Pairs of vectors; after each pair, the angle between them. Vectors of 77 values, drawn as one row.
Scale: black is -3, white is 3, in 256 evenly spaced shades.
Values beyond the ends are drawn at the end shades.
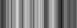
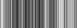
nearly opposite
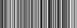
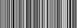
partly opposed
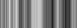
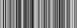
orthogonal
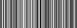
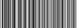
partly opposed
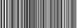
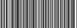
partly aligned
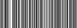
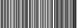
partly aligned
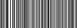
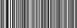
nearly parallel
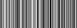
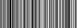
partly opposed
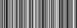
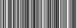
nearly opposite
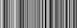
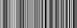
nearly parallel
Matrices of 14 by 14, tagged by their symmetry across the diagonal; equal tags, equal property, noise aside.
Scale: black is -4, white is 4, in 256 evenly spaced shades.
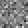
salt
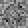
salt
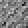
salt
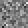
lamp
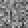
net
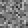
net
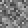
salt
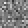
net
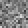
net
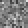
net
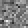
net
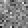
net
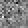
lamp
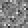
salt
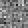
lamp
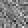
lamp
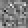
lamp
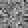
net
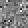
lamp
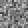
salt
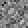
salt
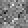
lamp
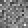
salt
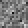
salt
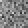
net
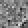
salt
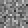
lamp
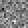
net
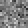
lamp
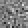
lamp
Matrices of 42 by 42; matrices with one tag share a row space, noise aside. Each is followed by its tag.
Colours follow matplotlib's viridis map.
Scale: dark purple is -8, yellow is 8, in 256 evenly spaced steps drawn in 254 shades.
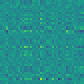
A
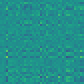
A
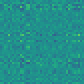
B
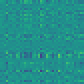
A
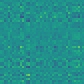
B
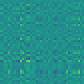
B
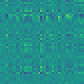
A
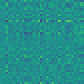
A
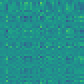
A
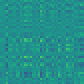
A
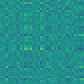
A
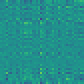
A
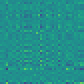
A
